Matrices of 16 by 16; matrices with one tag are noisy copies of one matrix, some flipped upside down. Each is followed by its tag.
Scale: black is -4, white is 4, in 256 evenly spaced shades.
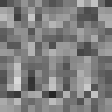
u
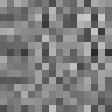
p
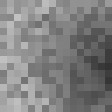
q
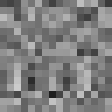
u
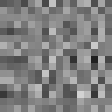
p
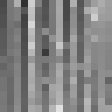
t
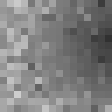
q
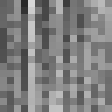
t
